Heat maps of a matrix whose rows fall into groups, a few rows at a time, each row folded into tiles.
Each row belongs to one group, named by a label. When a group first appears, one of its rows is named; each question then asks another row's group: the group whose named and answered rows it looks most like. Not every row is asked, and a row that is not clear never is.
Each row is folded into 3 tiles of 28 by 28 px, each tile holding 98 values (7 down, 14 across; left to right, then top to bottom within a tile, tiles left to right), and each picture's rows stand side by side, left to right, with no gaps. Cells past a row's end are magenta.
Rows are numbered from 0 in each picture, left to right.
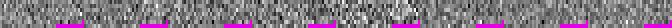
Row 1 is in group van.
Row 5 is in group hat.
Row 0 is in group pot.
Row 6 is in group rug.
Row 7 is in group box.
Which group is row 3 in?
hat
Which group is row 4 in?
pot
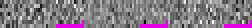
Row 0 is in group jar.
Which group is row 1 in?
pot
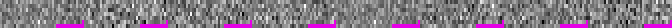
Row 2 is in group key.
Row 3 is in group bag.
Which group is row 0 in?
box
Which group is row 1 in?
pot
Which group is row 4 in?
box
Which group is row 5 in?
van
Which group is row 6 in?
rug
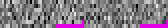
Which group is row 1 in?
van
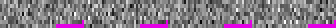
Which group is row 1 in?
jar
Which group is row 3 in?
box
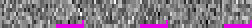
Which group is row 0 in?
pot
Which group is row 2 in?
rug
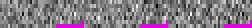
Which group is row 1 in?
bag
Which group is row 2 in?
key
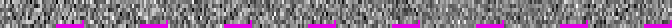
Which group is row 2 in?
van
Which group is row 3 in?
key
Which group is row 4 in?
hat
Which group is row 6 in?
van
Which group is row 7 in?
jar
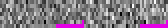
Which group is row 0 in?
rug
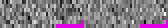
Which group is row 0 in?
hat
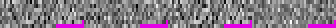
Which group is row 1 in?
van
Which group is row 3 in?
box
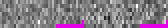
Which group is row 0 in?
box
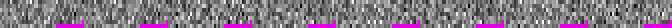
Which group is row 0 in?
key
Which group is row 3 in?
hat
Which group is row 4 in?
box
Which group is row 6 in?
box
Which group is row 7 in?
jar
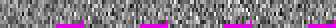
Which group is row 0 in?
jar
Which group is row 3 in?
jar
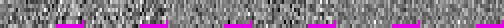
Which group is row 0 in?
van
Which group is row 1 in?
bag
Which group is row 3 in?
rug
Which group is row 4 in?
box
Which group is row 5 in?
box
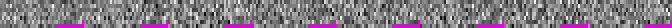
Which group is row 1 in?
bag
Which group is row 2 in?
pot
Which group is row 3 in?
hat
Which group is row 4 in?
jar
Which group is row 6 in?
key
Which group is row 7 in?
pot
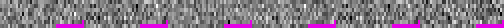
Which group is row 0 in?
jar
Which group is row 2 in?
pot
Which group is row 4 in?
van
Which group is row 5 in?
hat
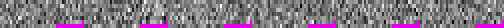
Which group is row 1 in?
van
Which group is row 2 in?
bag
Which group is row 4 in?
hat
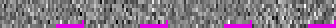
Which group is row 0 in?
hat
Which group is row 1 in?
rug
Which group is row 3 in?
bag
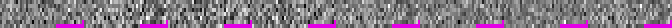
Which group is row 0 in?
rug
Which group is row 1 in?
bag
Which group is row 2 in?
van
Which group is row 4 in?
bag
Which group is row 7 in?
bag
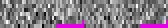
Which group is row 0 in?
pot
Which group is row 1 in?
bag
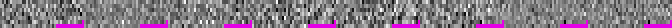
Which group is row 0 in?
hat
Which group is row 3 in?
van
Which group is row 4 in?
van
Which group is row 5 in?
pot
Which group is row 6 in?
pot
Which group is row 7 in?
pot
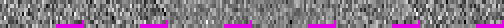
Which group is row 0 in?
jar
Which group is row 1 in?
hat
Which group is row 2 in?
box
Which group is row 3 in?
rug
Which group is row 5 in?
rug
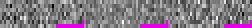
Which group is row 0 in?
van
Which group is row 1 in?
box
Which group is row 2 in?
key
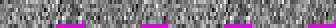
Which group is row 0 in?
bag
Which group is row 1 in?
van
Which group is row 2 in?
bag
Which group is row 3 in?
key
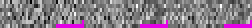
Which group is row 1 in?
bag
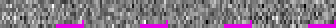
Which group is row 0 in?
bag
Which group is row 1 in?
hat
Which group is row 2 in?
rug
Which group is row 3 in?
van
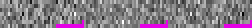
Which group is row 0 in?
jar
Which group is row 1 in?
box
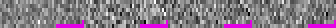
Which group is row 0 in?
box
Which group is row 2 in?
hat
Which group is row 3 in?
key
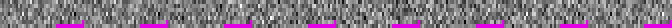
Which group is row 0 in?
key
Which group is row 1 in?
key
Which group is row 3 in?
rug
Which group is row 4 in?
hat
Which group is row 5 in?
rug
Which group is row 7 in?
jar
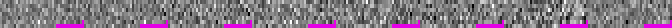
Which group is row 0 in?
box
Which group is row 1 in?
hat
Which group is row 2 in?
hat
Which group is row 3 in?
box
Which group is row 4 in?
key
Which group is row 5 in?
van
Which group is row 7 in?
rug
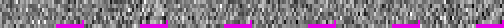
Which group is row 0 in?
box
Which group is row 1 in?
van
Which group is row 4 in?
jar
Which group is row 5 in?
van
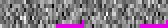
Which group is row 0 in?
van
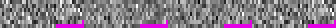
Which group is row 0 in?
pot
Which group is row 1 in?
bag
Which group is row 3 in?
pot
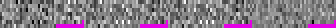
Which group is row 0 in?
rug
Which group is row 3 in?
pot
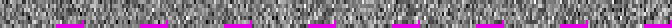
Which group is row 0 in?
hat
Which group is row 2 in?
rug
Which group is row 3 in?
bag
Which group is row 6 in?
key
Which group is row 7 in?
van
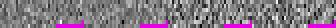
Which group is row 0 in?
hat
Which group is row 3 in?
van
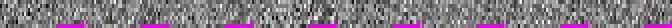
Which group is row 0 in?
jar
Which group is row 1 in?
key
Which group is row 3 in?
bag
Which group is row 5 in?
box
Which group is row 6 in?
box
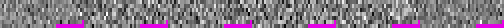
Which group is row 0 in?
pot
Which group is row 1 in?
key
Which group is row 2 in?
hat
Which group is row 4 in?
pot
